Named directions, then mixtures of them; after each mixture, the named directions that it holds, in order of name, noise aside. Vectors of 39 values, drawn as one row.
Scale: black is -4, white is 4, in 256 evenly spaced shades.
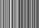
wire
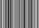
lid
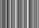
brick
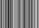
lid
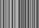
wire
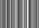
brick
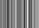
brick, lid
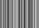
brick, lid, wire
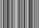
brick, lid, wire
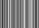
lid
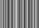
brick, lid, wire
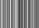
brick, wire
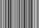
lid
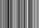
brick, lid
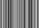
lid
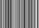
lid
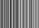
wire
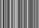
brick, lid, wire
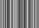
brick, lid, wire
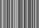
brick, lid, wire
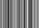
brick, lid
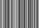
brick, lid, wire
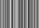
brick, lid, wire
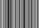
lid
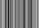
lid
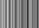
brick, wire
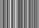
brick, wire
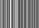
brick, wire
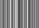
brick, wire
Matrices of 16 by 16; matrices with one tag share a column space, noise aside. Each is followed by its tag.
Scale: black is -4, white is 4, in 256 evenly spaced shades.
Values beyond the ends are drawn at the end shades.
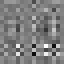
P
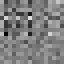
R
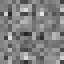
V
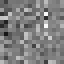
R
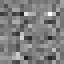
V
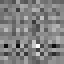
P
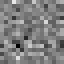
P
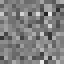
V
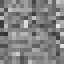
R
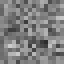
P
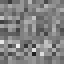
P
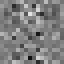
V
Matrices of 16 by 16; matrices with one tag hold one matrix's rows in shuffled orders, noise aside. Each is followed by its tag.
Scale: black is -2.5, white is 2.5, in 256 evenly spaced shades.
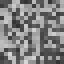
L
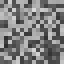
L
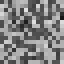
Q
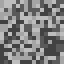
L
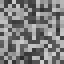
Q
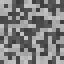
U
